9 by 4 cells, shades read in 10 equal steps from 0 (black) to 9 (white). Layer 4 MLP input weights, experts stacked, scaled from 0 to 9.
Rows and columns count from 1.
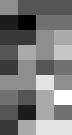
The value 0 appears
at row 2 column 2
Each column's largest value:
5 6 8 9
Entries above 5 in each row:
0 0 1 2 0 1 2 1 3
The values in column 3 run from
3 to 8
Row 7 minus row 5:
2 -2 3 5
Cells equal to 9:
1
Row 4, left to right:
3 6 5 7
